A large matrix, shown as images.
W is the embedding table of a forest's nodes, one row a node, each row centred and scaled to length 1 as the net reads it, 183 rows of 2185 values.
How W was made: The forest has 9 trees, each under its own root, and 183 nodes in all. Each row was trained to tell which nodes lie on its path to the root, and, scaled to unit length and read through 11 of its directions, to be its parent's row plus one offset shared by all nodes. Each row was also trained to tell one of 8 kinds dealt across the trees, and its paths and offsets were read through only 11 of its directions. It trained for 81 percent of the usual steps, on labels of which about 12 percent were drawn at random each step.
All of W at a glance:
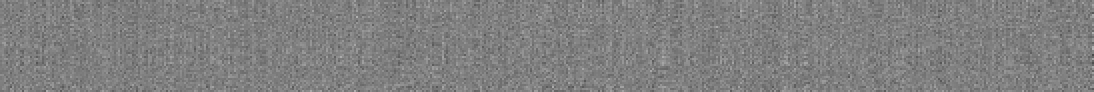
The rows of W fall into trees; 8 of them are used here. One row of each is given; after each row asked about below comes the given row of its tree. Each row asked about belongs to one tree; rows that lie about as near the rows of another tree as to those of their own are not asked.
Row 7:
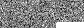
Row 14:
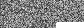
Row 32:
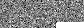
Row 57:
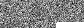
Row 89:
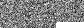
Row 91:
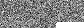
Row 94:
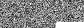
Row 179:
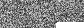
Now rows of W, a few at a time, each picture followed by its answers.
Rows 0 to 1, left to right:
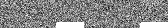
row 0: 14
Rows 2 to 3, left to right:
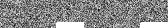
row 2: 94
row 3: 179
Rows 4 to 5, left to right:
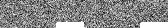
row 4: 89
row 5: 179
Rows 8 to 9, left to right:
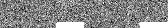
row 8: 179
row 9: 94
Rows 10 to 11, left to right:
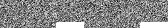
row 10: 32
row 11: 94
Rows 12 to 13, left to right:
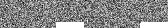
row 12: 32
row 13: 94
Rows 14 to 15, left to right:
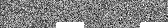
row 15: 179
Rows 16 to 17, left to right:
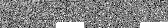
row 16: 7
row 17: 57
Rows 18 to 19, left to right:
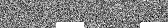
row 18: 32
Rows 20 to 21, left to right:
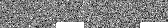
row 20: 32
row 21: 32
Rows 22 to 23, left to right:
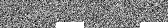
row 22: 32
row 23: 179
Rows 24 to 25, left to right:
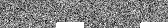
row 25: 7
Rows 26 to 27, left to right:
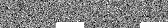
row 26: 179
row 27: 57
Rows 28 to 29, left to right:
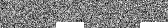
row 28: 89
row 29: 32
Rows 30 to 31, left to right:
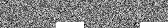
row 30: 94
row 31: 32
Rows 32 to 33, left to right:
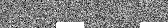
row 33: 179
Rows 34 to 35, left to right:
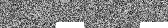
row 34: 179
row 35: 89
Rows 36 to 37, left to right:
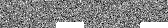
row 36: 57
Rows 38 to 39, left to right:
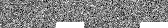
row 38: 89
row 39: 57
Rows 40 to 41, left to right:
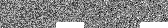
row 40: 89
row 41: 94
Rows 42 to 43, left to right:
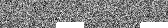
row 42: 57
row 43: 57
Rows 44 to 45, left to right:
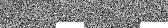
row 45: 14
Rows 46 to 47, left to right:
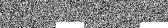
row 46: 57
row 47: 179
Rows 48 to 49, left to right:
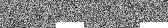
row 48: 7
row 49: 179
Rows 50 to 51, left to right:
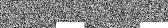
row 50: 14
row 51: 89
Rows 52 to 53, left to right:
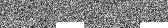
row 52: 91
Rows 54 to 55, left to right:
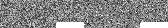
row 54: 91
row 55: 89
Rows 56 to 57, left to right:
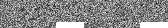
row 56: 14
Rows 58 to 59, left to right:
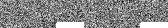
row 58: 14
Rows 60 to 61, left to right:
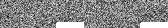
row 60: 32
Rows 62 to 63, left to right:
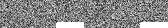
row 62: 7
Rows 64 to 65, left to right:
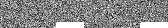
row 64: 14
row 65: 57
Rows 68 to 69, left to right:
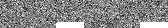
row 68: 94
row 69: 7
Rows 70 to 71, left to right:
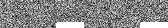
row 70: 179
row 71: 179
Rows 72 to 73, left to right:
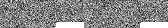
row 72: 179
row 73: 179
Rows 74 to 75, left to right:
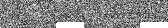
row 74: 179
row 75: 89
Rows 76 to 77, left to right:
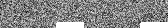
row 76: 89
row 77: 32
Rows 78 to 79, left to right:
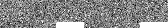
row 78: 57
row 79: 94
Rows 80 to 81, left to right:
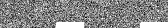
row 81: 94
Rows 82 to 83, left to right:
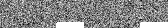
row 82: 7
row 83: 14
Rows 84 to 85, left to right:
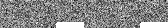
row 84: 91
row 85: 179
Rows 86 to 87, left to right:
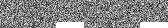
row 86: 57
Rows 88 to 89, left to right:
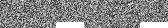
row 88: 94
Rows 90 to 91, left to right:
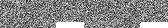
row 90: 94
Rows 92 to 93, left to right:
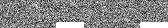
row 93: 94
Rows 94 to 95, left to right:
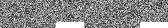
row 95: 89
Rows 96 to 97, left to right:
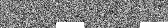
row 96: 14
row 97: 89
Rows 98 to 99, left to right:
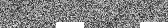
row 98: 179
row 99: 7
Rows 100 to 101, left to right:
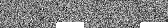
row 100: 57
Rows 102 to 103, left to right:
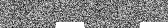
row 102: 179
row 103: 179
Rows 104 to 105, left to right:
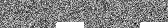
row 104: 91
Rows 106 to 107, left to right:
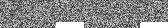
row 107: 91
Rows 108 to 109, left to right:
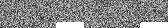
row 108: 57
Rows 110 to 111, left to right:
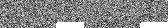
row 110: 94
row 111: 7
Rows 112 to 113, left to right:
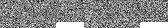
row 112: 179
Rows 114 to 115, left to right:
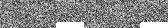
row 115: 179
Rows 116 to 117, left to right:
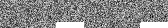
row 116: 94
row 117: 94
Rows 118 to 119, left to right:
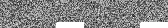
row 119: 94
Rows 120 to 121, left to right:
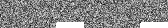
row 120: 94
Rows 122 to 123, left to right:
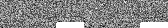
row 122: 57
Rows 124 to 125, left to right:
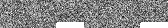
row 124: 179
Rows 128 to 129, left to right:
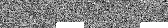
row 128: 89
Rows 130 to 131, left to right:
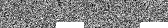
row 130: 91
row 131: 179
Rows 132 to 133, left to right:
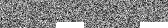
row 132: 57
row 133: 91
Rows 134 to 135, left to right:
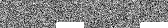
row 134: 94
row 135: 7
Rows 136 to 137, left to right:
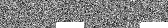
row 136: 32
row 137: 7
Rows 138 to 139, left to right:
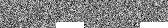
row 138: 7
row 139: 32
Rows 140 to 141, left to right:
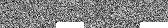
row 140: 179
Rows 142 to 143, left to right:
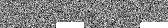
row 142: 32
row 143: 7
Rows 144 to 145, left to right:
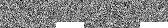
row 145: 89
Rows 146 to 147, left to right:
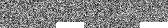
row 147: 94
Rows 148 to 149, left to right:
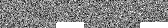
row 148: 57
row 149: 32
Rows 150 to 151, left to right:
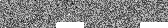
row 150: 7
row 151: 91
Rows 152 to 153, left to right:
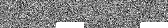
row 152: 179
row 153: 7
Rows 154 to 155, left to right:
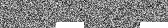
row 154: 14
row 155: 14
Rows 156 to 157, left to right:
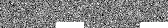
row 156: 94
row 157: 32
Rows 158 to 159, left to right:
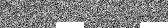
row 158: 94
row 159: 57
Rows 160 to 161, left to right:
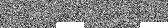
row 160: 32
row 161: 89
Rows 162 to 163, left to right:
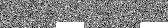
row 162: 89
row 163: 32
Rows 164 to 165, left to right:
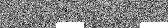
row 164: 7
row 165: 7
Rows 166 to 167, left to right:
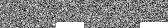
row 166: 179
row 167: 32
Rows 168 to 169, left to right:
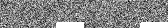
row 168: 91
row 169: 57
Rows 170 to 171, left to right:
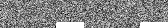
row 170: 94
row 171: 91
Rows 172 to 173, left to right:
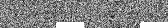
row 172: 89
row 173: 89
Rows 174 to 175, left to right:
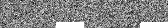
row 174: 89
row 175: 89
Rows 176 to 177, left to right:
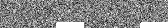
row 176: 91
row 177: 7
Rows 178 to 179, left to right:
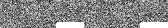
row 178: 179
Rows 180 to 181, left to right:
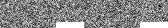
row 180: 89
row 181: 89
